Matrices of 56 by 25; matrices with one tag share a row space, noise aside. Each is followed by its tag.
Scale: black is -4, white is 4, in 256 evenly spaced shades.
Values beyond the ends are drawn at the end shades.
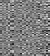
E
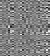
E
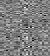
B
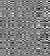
E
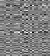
B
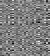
E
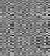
E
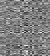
B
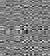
B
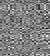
E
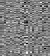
B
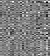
E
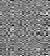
E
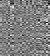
E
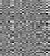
E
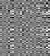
E
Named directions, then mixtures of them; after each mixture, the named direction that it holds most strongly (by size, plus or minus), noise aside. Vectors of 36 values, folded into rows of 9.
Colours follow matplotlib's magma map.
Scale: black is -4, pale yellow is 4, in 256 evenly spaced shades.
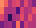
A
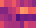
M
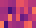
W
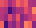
W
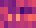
M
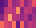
A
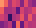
A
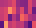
W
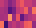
W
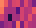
A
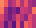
A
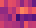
M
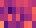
W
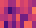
W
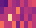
A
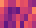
A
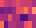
W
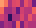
A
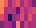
A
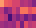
M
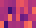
W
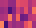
W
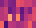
W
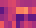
M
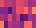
W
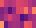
W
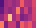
A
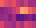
M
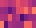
W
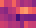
M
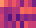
M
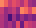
M
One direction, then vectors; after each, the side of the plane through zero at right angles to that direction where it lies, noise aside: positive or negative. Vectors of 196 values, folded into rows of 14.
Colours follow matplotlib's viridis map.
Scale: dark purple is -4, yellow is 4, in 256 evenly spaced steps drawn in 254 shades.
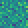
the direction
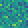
negative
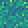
positive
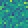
positive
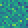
negative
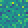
negative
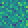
positive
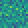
positive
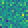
positive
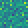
positive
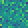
positive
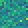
negative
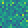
positive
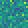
positive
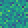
positive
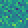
negative
